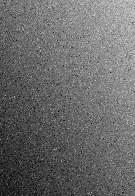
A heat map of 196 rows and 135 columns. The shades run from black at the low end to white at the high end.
No row or column stands out. The grain is fine, like static. Overall the values sit about 40% of the way up the scale. No regular stripes run through it. The ninth with the lowest average is the bottom left. The top right is the ninth with the highest average. The halves do not mirror each other. There is an overall slope up to the top right.
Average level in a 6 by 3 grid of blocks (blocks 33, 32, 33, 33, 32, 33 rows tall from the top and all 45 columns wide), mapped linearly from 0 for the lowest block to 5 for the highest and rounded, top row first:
345
234
234
123
123
012
